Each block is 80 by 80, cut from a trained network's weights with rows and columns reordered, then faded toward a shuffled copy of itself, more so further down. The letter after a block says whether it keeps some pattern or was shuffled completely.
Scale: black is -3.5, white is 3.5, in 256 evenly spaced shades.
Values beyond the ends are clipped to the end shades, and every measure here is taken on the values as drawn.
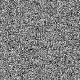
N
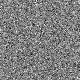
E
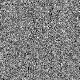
N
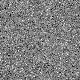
E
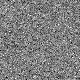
E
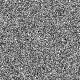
E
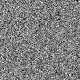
N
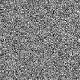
N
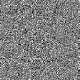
N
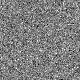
E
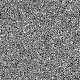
E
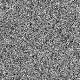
E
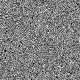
E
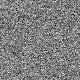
E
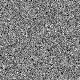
E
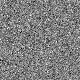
E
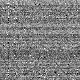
N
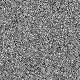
E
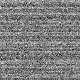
N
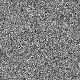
E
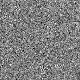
N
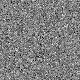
E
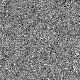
N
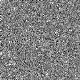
N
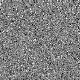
N
